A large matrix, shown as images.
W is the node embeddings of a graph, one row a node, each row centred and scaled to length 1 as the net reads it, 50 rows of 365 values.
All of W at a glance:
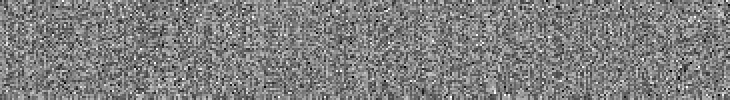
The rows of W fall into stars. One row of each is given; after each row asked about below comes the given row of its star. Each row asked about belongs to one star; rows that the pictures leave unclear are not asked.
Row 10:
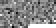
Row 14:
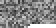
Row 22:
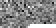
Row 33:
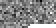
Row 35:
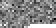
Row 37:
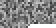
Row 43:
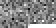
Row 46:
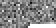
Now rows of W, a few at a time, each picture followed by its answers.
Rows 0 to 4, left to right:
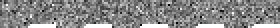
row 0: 35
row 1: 35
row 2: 10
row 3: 14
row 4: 14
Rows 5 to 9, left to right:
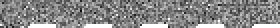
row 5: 10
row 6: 46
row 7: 46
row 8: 35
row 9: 33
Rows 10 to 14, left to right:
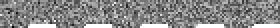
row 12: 46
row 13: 22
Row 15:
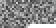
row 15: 22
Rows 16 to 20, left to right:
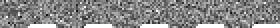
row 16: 14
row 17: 33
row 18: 43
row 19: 46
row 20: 43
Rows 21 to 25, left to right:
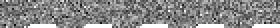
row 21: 14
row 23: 35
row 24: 37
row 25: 10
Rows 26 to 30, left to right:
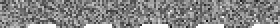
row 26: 22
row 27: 46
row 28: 14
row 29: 33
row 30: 35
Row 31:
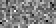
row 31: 37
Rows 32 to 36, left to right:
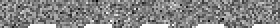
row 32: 10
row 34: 33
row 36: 43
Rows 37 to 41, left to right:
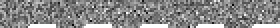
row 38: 46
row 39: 22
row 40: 33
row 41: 43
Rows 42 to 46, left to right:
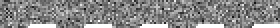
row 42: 22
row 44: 46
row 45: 22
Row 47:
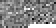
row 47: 10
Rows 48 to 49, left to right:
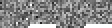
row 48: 10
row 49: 10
